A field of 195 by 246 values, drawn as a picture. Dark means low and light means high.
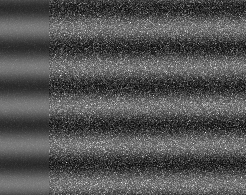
Stripes: horizontal, repeating 5 times. Average level on the scale: 30%. Seam: vertical, 20% of the way across, the left part calmer.
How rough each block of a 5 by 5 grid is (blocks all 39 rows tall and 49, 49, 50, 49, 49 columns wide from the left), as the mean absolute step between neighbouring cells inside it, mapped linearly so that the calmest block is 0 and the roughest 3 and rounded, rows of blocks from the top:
0 3 3 3 3 | 0 3 3 3 3 | 0 3 3 3 3 | 0 3 3 3 3 | 0 3 3 3 3
